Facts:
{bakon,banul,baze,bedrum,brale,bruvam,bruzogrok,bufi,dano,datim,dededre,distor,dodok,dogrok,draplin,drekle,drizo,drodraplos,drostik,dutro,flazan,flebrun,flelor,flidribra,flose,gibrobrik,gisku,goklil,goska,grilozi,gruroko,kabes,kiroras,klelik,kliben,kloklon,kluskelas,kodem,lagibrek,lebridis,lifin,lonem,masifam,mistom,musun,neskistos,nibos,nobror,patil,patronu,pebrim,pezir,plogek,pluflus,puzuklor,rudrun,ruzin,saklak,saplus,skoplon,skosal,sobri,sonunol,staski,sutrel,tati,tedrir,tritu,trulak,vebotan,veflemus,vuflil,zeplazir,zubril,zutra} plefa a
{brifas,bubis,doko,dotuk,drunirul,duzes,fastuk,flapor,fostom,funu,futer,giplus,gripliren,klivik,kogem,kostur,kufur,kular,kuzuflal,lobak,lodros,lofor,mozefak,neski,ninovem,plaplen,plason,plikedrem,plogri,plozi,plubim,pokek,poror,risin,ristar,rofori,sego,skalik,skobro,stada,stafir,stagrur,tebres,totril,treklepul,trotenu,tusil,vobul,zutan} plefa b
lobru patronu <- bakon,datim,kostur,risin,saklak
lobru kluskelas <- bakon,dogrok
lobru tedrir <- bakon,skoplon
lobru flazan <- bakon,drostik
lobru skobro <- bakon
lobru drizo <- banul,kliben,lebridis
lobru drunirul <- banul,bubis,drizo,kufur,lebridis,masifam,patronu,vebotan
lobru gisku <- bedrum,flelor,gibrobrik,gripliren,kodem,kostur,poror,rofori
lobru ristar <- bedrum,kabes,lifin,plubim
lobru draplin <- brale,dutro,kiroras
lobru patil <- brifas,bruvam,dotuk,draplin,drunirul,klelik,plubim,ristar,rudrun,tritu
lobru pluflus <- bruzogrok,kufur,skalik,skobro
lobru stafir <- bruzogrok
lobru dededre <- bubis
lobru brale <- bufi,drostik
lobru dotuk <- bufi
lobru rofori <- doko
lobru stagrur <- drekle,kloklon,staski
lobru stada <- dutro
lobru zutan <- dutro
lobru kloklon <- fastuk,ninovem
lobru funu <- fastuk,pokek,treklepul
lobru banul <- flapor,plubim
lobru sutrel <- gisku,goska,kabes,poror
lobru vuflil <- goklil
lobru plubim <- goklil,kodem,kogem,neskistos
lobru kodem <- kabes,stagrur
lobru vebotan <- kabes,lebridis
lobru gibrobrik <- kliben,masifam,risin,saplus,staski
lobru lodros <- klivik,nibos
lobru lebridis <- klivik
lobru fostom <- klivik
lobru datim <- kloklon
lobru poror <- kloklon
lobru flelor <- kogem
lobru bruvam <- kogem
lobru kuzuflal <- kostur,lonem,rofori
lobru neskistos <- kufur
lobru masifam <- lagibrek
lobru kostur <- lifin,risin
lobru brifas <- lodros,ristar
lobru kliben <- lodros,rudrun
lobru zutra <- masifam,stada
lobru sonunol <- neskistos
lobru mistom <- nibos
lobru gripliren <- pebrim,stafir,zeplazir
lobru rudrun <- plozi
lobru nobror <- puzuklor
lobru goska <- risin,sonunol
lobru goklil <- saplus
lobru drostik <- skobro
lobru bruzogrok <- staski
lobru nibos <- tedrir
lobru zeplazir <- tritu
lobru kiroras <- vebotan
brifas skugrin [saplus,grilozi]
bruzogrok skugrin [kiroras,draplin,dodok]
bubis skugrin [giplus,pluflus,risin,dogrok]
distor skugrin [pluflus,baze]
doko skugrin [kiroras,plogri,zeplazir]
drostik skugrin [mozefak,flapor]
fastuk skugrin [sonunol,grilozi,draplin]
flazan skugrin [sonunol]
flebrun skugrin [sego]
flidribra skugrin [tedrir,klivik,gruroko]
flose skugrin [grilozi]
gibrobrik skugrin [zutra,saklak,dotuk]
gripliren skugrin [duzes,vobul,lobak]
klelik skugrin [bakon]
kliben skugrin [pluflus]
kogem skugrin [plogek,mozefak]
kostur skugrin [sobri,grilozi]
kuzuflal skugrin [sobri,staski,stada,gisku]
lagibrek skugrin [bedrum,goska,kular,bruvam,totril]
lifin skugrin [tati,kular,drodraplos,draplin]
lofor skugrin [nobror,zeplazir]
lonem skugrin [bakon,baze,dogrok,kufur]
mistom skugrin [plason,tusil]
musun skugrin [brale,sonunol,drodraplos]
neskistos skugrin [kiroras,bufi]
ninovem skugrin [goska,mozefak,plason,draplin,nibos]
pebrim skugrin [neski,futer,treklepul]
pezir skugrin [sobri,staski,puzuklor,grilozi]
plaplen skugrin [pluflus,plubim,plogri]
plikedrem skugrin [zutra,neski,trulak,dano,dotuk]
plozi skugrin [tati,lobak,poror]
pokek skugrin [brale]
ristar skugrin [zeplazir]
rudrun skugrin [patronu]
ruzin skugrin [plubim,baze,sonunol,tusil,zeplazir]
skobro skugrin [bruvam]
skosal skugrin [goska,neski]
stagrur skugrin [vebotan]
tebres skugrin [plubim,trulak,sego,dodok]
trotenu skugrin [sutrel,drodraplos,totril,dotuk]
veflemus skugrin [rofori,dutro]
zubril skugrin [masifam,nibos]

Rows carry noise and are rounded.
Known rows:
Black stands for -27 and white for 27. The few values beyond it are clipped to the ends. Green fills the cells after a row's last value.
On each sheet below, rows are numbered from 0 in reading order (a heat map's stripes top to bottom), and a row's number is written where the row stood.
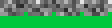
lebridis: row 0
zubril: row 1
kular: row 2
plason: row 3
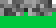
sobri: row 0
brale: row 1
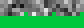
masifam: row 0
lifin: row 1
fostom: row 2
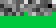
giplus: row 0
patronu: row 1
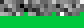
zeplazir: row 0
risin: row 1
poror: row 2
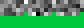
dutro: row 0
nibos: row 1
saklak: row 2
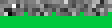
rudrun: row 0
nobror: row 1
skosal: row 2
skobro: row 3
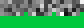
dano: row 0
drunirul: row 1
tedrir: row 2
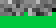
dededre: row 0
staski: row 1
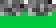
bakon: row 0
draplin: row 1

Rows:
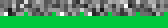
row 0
dotuk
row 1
bubis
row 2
plubim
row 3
klivik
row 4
pokek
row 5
lofor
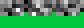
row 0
gibrobrik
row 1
gripliren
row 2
kostur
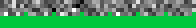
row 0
ristar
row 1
pebrim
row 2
neskistos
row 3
plaplen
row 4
goska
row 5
tritu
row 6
kufur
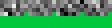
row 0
lodros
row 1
drodraplos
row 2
kliben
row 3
funu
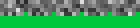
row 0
bruzogrok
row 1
baze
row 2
skoplon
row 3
dogrok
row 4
zutra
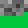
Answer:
plogek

